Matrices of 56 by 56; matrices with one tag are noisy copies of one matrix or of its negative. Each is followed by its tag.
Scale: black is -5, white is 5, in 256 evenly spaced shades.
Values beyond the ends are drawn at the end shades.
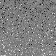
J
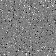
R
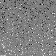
J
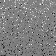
J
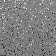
J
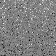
J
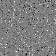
R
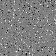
R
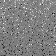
J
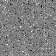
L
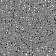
R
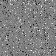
L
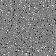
R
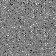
L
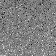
J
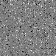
L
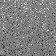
J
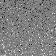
J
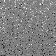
J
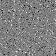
R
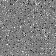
L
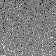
J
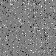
L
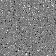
R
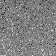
J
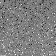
J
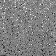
J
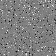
R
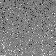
J
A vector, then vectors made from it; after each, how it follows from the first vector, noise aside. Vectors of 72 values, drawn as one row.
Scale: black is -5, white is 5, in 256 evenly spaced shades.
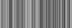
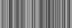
copied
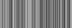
copied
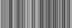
copied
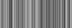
copied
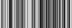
scaled up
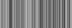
copied
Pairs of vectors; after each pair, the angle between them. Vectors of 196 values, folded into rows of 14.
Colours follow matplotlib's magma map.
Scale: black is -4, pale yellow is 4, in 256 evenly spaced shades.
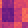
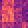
nearly opposite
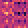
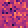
partly opposed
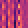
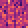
partly aligned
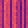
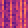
nearly opposite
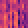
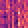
nearly opposite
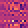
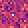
partly opposed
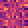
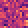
nearly opposite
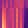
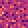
orthogonal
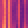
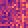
partly opposed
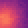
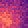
nearly parallel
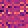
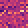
nearly parallel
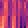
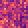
partly aligned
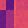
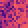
partly aligned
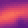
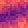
nearly opposite
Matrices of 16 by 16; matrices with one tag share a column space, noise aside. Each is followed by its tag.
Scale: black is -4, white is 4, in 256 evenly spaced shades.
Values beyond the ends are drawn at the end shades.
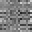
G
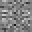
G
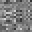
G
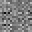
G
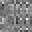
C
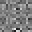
C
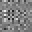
G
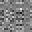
G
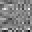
C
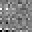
C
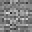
G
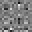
C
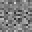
G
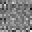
C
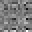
C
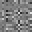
G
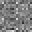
C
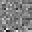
C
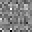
C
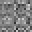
C
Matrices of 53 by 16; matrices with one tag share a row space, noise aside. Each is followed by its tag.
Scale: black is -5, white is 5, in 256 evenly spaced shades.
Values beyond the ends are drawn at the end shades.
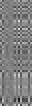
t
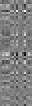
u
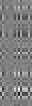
t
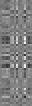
u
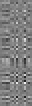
u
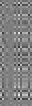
t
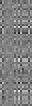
t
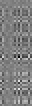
t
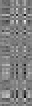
u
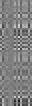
t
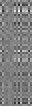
t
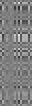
t
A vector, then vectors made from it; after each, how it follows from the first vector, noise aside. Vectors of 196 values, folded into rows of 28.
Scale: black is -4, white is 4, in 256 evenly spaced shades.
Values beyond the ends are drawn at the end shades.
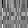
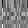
copied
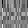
copied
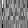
sign-scrambled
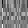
copied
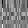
copied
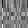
copied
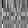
copied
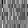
sign-scrambled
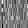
sign-scrambled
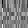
copied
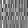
sign-scrambled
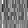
sign-scrambled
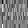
sign-scrambled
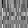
copied
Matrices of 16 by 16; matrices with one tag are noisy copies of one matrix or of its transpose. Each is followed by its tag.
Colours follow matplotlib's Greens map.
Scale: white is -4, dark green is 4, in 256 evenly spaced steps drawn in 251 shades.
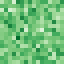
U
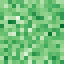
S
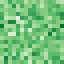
S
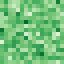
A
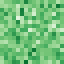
S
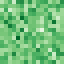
U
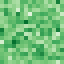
A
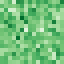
U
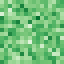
U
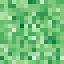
A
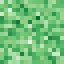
U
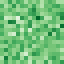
S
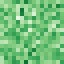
S
